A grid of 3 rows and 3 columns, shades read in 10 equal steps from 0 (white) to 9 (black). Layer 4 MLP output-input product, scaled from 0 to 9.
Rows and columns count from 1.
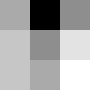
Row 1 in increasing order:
3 4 9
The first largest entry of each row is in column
2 2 2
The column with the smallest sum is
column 3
